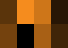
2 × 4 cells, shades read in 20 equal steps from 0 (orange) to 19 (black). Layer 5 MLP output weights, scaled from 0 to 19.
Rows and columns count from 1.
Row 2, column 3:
6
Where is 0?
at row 1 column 2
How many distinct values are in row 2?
4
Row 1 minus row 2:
2 -19 -3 2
